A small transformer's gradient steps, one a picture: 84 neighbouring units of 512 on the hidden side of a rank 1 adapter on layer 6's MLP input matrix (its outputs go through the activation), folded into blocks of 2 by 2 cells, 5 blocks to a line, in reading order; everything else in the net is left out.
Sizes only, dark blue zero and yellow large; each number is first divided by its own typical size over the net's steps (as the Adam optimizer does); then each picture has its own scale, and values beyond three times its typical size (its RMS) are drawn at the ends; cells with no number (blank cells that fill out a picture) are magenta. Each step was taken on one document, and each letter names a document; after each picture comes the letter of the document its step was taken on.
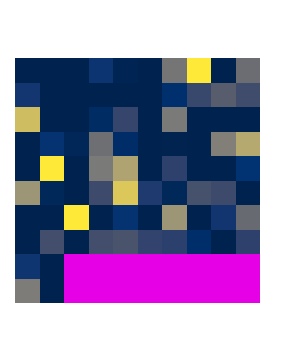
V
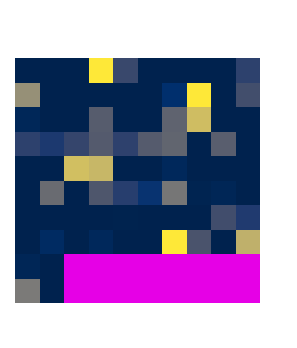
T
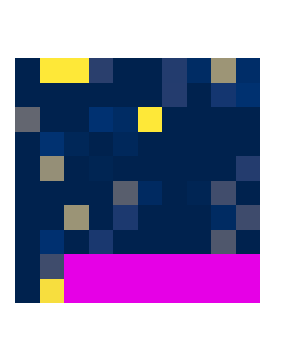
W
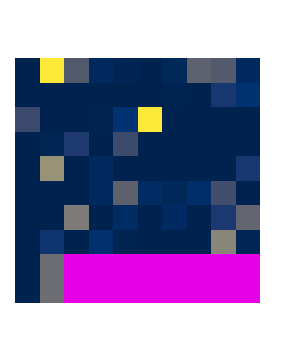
W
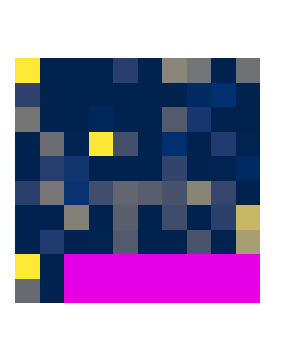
V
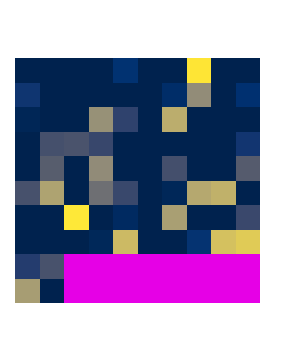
V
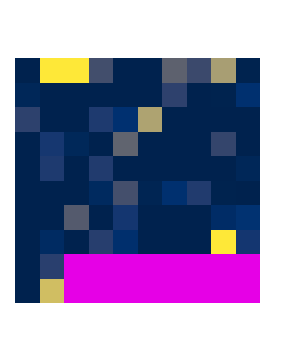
W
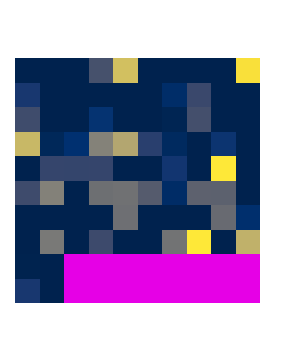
T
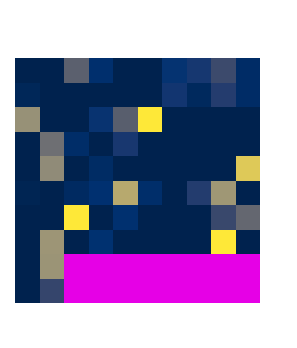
W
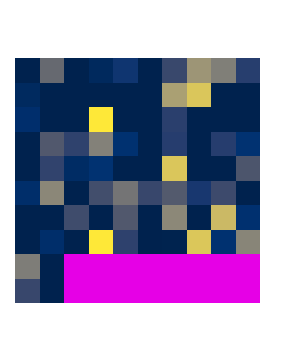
V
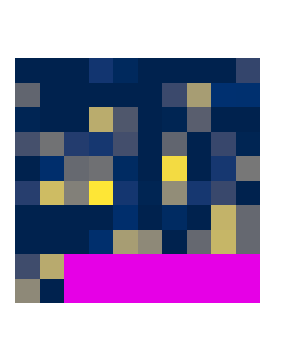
V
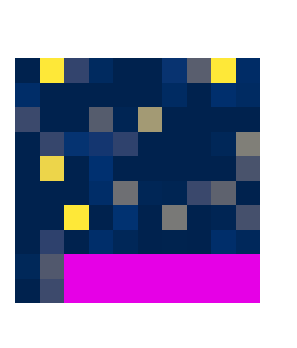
W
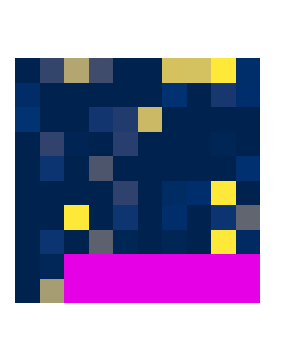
W
